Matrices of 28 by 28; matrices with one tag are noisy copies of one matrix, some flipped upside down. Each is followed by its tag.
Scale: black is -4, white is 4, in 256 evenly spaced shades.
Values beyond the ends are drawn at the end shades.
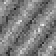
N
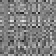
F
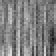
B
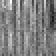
B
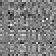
F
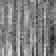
B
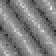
N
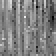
B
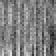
B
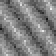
N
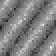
N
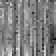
B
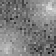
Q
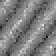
N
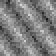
N
